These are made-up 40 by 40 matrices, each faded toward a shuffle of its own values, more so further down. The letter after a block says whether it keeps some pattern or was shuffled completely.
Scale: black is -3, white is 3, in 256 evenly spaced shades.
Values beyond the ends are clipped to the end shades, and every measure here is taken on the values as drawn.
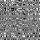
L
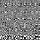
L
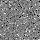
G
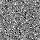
G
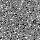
G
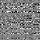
L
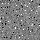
G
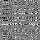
L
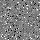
G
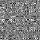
L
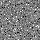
G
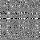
L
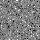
G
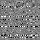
L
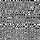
L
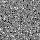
G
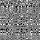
L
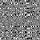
L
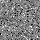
G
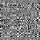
L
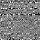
L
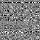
L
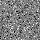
G
